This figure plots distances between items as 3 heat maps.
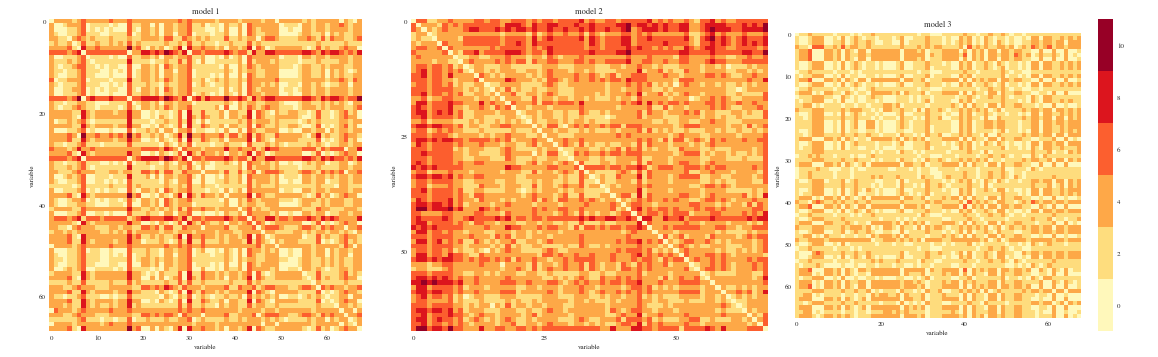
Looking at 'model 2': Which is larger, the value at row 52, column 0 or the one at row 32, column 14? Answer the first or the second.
the first
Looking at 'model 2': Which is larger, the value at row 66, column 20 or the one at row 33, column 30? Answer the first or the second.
the second
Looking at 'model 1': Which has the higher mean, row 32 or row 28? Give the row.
28
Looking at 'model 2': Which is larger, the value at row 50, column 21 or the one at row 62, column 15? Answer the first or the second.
the first
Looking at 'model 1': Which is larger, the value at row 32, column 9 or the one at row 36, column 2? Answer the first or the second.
the second
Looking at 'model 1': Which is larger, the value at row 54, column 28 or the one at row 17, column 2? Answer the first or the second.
the second
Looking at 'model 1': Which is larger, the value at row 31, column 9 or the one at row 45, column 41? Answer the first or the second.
the second
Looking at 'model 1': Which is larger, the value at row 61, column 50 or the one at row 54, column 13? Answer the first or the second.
the first
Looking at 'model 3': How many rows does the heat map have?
68
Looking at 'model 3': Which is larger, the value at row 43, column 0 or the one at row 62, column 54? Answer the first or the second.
the second
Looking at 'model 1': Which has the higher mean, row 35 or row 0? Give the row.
0
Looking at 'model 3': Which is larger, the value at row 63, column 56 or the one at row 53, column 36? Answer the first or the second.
the second
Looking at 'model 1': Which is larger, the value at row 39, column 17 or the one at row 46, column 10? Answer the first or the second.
the first
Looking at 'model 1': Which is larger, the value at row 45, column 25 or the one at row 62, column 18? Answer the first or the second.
the first
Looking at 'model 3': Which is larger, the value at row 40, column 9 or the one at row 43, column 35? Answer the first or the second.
the first
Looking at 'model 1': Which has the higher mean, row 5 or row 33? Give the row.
33
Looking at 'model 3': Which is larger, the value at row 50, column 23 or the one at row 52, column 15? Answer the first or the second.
the second
